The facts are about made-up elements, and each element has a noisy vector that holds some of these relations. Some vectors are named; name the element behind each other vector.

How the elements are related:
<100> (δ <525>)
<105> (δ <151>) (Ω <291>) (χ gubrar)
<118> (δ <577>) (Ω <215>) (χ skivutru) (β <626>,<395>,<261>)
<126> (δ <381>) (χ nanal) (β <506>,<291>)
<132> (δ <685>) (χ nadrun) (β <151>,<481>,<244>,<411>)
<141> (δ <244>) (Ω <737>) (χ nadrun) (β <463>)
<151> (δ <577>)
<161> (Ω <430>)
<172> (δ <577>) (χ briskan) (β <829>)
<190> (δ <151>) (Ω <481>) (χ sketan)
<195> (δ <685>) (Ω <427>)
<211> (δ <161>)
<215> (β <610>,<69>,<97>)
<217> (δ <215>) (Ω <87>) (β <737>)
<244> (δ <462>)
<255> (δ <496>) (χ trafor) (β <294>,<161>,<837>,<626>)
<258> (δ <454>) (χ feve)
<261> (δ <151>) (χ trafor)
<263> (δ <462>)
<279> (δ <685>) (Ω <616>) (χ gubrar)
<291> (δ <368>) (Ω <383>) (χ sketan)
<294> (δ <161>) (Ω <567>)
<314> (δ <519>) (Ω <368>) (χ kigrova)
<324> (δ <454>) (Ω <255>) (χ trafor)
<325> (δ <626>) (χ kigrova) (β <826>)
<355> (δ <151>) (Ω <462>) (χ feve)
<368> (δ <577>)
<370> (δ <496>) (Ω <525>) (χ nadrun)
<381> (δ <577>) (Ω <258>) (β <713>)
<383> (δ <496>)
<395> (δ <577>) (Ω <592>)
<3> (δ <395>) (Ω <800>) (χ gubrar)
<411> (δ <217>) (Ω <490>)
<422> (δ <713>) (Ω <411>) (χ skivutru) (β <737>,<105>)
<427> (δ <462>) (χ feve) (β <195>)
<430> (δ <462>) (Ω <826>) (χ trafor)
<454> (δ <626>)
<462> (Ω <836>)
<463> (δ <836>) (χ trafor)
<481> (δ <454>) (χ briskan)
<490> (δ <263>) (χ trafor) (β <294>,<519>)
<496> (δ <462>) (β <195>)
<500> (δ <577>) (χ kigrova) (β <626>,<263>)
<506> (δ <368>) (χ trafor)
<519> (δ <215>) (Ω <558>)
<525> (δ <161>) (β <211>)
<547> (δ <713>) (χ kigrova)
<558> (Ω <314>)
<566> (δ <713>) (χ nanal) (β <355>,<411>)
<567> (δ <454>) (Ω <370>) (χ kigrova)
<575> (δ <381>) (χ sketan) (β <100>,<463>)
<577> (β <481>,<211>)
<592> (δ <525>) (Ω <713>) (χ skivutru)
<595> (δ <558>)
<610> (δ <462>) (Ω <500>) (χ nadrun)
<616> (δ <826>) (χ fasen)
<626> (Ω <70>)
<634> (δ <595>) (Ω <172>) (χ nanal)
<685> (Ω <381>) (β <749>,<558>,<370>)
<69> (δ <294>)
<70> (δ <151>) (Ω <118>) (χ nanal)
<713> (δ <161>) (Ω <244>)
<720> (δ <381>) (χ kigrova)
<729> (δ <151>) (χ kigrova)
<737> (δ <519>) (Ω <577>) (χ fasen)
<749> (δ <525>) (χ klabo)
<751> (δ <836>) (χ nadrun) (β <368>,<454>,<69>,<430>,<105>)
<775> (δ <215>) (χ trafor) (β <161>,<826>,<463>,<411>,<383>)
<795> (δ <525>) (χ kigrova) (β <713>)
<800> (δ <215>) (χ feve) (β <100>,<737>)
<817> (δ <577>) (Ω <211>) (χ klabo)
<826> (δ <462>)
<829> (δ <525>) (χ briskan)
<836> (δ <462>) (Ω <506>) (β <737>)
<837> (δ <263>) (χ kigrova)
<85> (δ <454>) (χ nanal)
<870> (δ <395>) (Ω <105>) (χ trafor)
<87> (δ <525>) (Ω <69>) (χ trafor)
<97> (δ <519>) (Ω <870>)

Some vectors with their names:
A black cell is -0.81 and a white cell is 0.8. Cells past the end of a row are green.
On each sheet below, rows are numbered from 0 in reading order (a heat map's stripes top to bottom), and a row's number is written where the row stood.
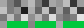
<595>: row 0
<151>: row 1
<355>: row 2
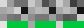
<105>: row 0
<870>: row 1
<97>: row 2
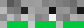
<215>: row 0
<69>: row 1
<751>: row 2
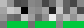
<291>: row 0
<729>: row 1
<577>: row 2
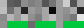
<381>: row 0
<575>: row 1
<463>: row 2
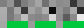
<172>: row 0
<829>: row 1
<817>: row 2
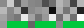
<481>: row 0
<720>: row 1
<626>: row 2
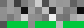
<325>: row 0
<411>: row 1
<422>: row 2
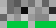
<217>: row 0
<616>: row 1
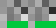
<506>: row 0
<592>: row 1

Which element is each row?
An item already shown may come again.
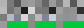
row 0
<595>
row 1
<525>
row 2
<490>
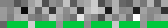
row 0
<575>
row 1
<3>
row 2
<481>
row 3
<383>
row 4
<454>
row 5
<490>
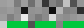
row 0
<430>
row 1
<325>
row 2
<255>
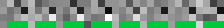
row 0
<141>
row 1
<368>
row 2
<817>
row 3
<837>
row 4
<506>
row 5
<800>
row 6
<87>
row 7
<97>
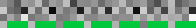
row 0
<836>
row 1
<634>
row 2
<141>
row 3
<126>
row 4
<85>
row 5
<577>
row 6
<368>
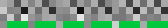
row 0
<263>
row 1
<118>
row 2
<195>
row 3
<118>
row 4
<279>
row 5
<566>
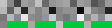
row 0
<395>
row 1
<87>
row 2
<610>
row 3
<215>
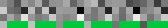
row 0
<836>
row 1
<70>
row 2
<749>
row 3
<324>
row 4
<190>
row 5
<500>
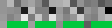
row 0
<370>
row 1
<462>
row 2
<261>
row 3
<575>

